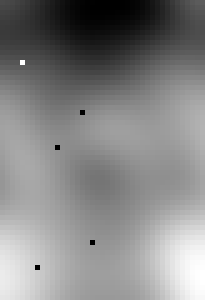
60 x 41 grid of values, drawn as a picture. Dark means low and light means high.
There are no regular stripes. The ninth with the lowest average is the top middle. The middle right is the smoothest part. Five lone cells stand out: one far higher and four far lower than their neighbours. Values rise toward the bottom.
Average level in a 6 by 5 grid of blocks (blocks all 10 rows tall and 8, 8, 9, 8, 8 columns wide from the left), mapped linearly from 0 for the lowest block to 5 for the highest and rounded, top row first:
1 0 0 0 1 | 2 2 1 2 3 | 3 3 3 3 3 | 3 3 3 3 3 | 4 3 3 3 4 | 5 4 3 4 5
